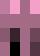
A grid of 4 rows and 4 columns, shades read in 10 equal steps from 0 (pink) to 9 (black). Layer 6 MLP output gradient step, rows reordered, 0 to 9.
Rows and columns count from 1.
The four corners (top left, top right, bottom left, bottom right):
2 0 3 6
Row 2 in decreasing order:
3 3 3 3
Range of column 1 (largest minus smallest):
2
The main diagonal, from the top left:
2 3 3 6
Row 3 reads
4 7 3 5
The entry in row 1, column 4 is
0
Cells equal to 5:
1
